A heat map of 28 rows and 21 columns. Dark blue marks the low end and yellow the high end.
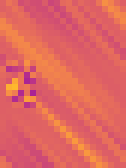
Streaks slant down to the right. An odd patch, rougher than its surroundings, sits in the middle left. The middle left is the roughest part. There is no overall slope. The middle right is the smoothest part. On average the colour sits 60% of the way up the scale. Neither half mirrors the other.
